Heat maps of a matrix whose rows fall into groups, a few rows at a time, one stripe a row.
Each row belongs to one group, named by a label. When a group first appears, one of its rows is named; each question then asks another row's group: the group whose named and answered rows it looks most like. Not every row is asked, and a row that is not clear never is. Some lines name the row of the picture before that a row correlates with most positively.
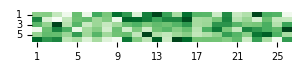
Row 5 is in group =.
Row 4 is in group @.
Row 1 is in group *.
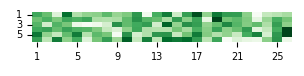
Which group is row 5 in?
*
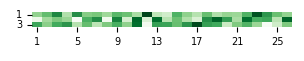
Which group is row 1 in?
=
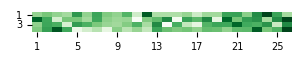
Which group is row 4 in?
@
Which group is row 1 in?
=
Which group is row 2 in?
*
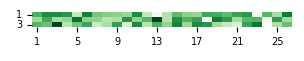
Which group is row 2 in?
*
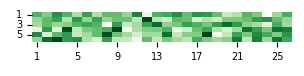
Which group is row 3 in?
*
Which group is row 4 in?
@
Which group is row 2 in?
=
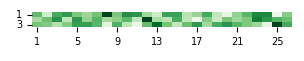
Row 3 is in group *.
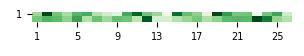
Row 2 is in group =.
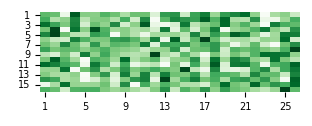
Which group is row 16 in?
*
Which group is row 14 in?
@
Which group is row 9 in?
=
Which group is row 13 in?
@
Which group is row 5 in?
*
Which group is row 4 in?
@
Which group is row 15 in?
@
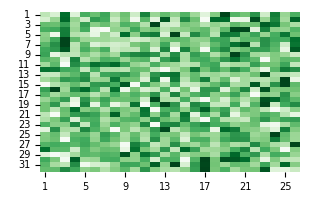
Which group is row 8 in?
@
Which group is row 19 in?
*
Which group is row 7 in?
@
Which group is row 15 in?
@
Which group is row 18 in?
=
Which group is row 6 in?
@
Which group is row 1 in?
@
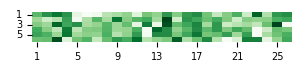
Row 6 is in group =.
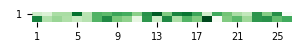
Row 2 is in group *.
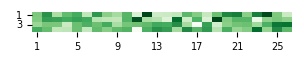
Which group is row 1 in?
=
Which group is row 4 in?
*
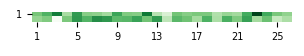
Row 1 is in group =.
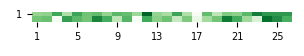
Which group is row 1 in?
=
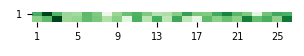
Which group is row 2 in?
@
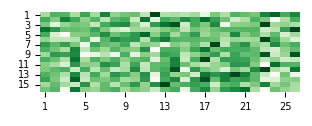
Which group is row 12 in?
*
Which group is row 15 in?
*
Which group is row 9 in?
@
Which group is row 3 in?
*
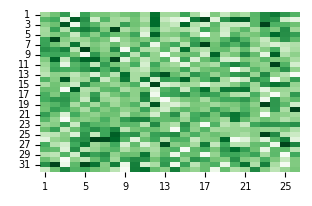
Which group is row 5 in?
=
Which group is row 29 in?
@
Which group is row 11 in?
=
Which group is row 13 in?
*
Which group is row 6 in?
*
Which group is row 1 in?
=
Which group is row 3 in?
=
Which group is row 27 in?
*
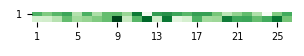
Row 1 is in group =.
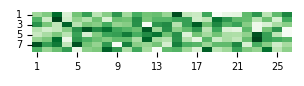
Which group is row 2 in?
@
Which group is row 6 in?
=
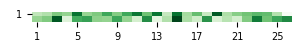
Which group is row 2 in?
=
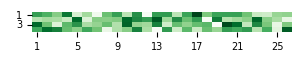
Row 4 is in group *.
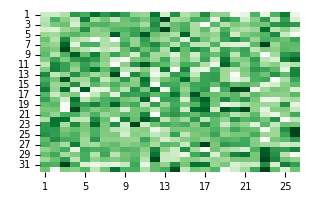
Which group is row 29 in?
=
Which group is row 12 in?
@
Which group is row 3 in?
=
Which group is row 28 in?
=
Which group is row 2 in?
*
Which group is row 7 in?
=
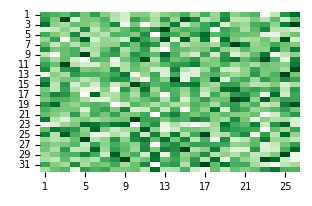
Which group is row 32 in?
=
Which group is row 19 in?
*
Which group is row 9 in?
*
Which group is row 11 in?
@
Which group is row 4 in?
*
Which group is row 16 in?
@
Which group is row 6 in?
*
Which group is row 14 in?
*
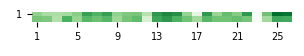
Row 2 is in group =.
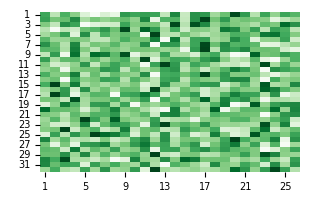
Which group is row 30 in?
@
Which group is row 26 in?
@
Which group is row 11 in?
*
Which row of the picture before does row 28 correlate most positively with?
2
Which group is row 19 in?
@
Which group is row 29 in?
=
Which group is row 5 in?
=
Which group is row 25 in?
@
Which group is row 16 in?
=
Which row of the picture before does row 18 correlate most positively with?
2
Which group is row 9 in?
@
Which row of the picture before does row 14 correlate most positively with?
2
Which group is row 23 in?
*
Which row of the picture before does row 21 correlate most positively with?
2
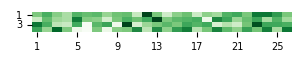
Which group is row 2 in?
*
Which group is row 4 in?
@
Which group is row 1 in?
=
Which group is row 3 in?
*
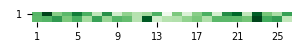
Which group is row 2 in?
=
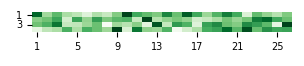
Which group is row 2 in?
=
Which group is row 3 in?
@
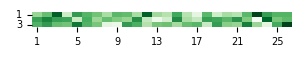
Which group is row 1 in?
=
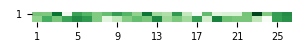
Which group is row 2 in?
*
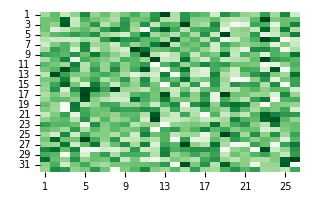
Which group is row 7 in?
*
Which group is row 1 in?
*
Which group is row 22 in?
=
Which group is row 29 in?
@
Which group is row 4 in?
*
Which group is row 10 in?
=
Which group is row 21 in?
=
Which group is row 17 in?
*
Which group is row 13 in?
@
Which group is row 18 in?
*
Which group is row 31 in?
*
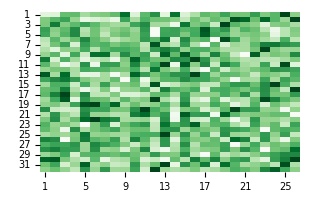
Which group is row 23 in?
@
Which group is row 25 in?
*
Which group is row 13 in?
@
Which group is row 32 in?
=
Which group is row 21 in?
*
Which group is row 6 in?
*
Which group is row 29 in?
=
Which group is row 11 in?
*
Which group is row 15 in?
=
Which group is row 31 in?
*
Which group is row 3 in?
*
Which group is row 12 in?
=
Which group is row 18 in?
=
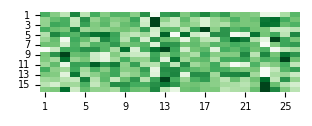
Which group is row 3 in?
=
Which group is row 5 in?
@
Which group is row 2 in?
=
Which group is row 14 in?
*
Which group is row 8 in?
*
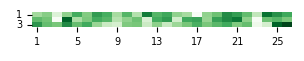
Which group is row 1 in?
=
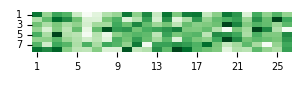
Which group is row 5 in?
@
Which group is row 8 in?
@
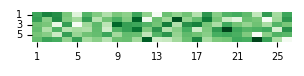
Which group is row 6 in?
=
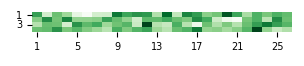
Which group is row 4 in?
=
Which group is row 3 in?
=
